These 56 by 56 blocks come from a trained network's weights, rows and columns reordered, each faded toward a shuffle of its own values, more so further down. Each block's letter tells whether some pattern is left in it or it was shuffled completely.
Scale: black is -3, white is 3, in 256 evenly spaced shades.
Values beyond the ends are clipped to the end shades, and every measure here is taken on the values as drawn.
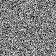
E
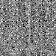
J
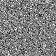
E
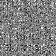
J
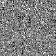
J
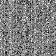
J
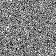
E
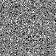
J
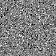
J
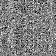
J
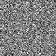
J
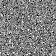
E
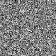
J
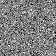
E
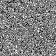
E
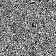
J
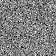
E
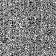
J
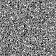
E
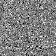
J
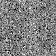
J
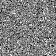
E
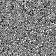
E
